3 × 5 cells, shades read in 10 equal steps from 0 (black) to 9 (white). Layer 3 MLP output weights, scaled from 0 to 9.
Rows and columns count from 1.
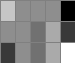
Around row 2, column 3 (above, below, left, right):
5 4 5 6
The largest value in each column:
7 5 5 6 9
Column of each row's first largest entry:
1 4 5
